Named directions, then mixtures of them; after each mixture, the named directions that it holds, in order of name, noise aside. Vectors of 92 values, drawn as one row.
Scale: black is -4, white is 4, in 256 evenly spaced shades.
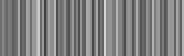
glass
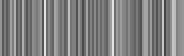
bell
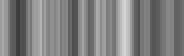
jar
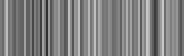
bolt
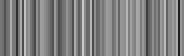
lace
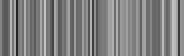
bell, lace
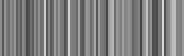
bell, bolt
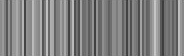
bolt, lace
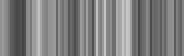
glass, jar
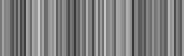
glass, jar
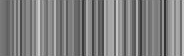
bell, glass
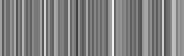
bell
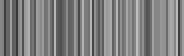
glass, lace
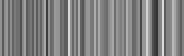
bell, bolt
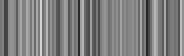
bolt, lace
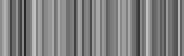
jar, lace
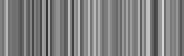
bolt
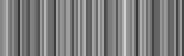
glass, jar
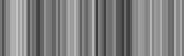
glass, jar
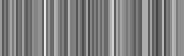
bell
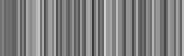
glass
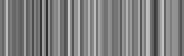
bolt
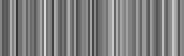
bell, lace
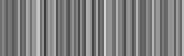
glass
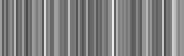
bell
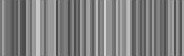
glass, jar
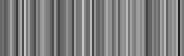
lace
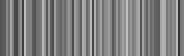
bolt, lace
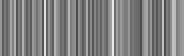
bell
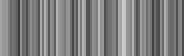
glass, jar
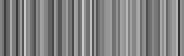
lace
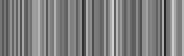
bell, glass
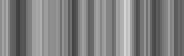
jar
